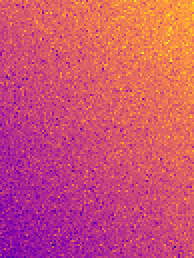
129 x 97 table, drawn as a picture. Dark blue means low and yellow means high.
Neither half mirrors the other. There are no regular stripes. The ninth with the lowest average is the bottom left. Values rise toward the top right. The ninth with the highest average is the top right.
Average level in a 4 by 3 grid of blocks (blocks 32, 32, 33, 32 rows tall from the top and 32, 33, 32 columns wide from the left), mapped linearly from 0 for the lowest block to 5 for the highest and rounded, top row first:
345
234
123
012
